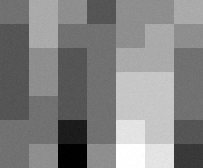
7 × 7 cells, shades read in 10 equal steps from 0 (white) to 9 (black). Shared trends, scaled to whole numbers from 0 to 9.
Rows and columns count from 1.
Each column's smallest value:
5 3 4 4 0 1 3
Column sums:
39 28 44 35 16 17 35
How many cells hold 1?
2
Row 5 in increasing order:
2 2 5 5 5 6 6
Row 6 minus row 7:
0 1 -1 1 1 1 -1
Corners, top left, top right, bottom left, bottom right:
5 3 5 7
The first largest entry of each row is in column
4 1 1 1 1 3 3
